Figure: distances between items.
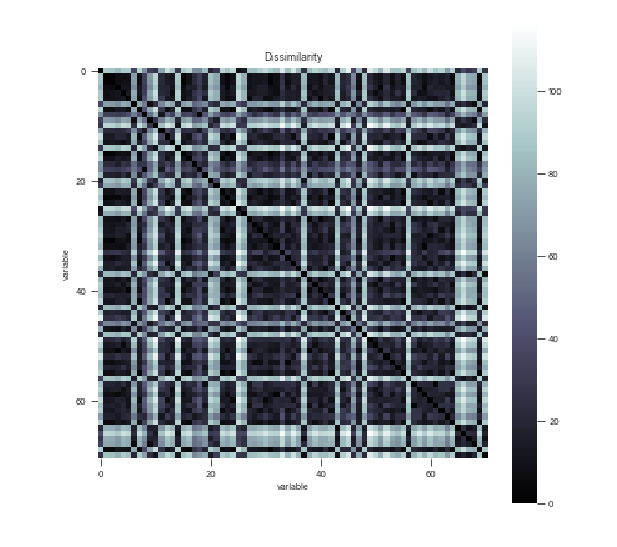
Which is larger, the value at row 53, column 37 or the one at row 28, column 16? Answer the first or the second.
the first
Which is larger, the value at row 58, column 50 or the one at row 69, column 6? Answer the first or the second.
the second
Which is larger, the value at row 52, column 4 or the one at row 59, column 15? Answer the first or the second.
the first
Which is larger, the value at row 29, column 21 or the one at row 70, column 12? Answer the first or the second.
the second
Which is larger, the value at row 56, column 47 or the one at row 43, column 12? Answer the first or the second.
the second
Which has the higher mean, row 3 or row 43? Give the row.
43
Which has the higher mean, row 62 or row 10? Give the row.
10
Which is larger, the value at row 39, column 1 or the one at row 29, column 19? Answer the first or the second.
the second
